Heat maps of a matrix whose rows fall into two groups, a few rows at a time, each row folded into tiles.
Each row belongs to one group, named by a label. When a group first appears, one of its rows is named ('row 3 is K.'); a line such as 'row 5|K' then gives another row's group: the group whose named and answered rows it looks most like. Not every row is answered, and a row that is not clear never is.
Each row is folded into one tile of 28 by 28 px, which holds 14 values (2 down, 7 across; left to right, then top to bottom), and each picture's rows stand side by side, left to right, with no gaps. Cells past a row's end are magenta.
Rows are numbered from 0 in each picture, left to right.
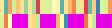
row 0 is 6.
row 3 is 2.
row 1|2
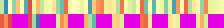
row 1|2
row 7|2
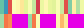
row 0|6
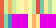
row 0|2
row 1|6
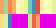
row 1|6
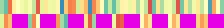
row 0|6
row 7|6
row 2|2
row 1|6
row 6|6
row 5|6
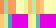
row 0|2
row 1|2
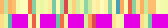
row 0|2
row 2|6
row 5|2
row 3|6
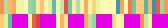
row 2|6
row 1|6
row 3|2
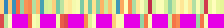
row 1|2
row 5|6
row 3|2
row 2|6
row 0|2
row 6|6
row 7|6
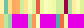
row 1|6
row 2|6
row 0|2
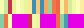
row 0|6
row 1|2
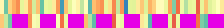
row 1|2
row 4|2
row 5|2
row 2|6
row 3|2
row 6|6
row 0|2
